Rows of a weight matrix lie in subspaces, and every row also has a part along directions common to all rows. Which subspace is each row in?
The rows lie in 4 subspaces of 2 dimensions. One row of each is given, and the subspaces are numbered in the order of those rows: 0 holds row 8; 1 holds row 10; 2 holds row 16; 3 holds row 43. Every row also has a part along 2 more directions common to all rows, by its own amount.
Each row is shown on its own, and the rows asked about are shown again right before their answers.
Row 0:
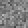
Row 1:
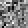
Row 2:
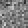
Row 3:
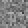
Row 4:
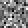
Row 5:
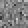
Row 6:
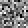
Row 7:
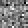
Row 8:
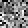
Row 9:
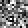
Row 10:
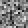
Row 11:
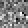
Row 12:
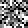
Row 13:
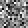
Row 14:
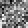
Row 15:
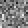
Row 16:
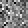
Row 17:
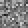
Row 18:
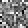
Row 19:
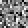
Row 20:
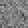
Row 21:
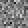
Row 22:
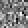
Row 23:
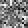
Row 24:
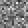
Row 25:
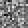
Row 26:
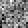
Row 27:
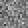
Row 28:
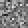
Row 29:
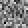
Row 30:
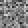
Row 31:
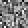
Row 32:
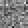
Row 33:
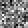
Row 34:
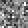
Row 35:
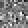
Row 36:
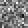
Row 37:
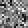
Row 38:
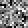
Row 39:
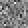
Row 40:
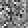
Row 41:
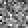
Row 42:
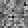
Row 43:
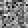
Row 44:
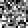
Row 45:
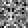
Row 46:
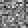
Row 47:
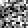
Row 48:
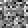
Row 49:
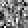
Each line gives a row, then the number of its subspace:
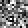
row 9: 2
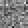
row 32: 3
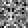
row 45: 2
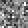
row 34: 2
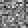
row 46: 3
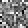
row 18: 0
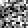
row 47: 3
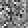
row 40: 2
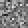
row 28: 3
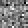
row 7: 3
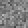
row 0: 1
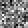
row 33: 1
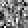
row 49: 0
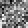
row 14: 1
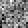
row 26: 1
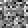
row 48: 3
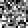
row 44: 1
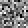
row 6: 2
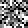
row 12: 1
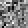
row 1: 3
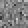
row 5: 0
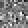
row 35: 0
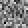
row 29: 2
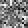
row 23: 1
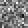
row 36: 1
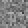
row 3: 0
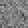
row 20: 1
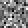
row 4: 2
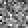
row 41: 0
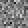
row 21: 2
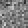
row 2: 3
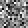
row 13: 2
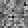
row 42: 2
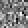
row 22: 0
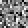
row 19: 0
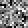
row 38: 1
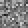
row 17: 3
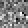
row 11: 0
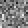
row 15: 1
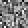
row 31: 0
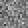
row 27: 2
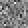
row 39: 2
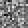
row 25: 3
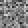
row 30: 3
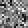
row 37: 1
